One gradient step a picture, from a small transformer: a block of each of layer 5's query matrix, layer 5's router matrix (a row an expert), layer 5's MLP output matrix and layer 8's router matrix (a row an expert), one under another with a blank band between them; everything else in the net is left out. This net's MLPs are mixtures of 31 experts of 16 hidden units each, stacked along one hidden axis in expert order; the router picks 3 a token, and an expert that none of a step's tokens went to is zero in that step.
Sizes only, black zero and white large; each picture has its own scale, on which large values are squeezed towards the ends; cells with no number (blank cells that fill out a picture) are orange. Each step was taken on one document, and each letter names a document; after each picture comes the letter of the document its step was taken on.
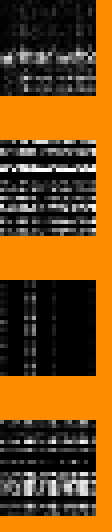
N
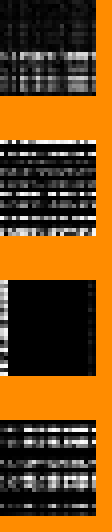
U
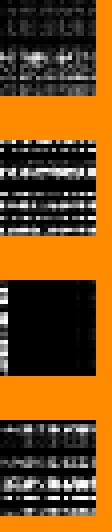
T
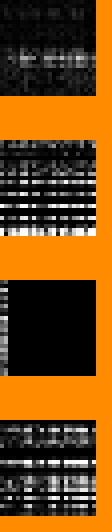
U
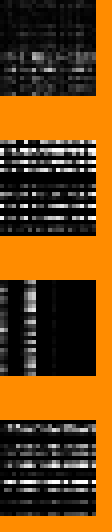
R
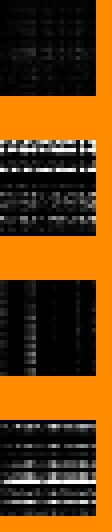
R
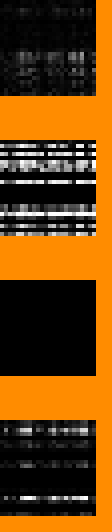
N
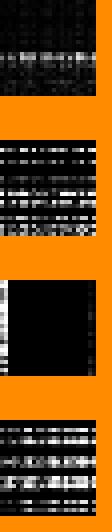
U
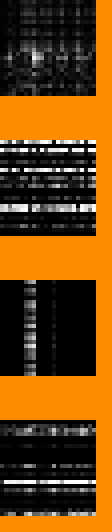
R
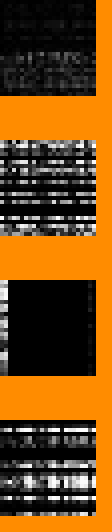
U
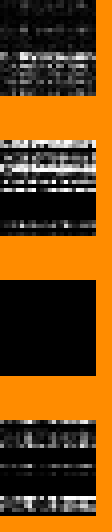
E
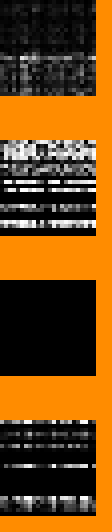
E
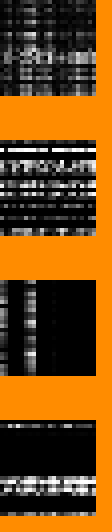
R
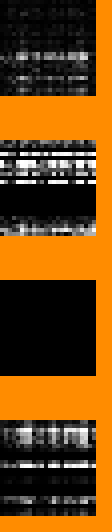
N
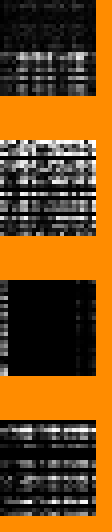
N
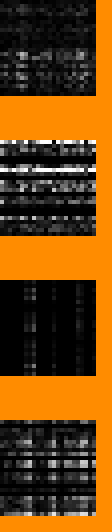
N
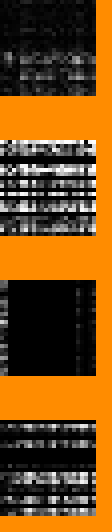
T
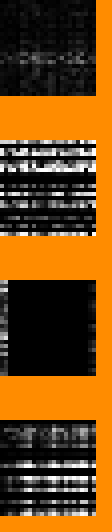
T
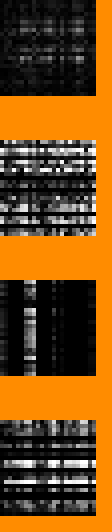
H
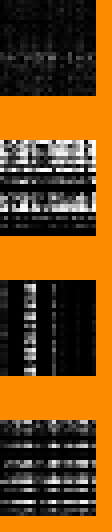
H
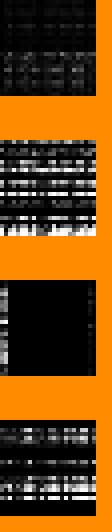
U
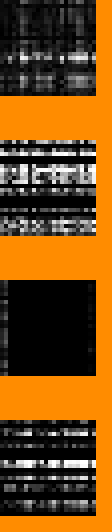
N
